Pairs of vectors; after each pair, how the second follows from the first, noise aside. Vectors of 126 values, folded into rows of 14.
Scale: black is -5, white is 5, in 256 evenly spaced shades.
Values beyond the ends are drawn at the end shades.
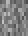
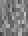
reversed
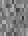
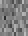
reversed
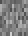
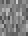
reversed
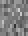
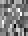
scaled up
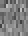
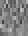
sign-scrambled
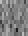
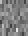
sign-scrambled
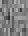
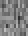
reversed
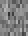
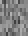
reversed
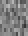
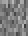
sign-scrambled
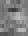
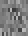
sign-scrambled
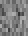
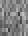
sign-scrambled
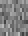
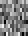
scaled up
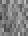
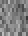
reversed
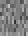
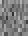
reversed
